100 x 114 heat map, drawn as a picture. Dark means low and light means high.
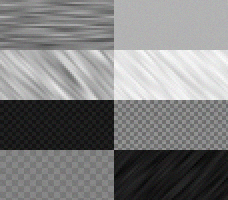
It is made of 4 by 2 panels. Panel 1,1: middling, streaked across. Panel 1,2: high, flat. Panel 2,1: high, slanting down to the right. Panel 2,2: very high, slanting down to the right, faint in contrast. Panel 3,1: very low, checkered, faint in contrast. Panel 3,2: middling, checkered. Panel 4,1: middling, checkered, faint in contrast. Panel 4,2: very low, slanting up to the right, faint in contrast.
